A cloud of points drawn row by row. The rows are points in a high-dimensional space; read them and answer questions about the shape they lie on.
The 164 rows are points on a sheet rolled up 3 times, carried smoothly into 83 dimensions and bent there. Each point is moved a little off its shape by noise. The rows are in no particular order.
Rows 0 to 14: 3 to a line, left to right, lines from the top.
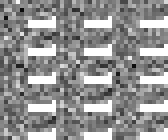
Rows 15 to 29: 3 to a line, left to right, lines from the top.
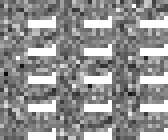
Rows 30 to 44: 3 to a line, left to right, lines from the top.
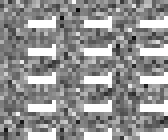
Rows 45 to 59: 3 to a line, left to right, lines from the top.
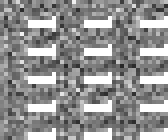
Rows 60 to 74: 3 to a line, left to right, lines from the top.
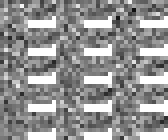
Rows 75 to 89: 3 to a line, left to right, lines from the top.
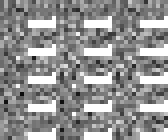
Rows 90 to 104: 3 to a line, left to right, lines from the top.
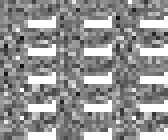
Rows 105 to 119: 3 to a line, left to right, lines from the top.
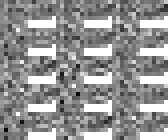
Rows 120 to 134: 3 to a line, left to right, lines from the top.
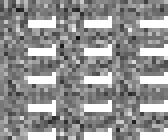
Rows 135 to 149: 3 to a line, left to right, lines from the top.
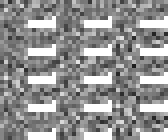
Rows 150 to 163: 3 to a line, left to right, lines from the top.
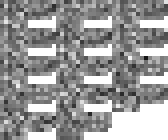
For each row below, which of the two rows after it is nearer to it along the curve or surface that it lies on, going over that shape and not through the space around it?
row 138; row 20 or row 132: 20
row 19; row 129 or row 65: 129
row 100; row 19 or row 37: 37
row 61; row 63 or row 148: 63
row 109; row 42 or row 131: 131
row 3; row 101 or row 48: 48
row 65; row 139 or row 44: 139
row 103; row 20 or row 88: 20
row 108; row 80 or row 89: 80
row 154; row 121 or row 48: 121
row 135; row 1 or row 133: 1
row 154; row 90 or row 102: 102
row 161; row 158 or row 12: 12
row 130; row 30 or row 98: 30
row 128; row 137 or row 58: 58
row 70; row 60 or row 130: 60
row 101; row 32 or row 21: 32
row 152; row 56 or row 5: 56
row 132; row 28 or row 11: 28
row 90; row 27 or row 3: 27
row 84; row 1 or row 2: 1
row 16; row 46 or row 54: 46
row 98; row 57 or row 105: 105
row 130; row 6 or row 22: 6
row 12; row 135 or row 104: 104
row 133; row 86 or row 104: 104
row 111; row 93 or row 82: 82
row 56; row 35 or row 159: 159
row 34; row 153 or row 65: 153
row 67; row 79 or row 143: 143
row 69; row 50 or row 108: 108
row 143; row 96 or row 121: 96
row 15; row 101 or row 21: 101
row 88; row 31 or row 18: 31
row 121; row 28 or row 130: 28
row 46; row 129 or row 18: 129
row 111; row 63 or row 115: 63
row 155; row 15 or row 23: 15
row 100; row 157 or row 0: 0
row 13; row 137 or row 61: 137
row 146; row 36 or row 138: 36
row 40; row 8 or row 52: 52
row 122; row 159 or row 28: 159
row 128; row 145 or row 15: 15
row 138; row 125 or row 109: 125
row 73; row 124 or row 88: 124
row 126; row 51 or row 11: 11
